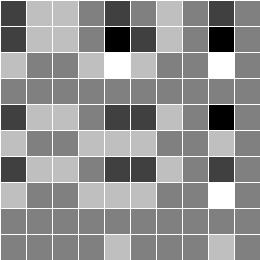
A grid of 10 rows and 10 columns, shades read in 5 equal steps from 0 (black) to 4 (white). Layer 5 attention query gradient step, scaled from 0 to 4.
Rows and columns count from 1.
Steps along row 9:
same same same same same same same same same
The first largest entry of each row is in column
2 2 5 1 2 1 2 9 1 5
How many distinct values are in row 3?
3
